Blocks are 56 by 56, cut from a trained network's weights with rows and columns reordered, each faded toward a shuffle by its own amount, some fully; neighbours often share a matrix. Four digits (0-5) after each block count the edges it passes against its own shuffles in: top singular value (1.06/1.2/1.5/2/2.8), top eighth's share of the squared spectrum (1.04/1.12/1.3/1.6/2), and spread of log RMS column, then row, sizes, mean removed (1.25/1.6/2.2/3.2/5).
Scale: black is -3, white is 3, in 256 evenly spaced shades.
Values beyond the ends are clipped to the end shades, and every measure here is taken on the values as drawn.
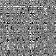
3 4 3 2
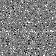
1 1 1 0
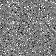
0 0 0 0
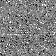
1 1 0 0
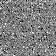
1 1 0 0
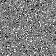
0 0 0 0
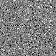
2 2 0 1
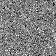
0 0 0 0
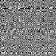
4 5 2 3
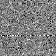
3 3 0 2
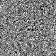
2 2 0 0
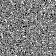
0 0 0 0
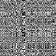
4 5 3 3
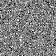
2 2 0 0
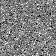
0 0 0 0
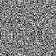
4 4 2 2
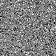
0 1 0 0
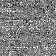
2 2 1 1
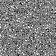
0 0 0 0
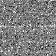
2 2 1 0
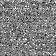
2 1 0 1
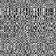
4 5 3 3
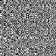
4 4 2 2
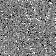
1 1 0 0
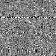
3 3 0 2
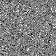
1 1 0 1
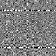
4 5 1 2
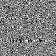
3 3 0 2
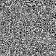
3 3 1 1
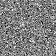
1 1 0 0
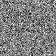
2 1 0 0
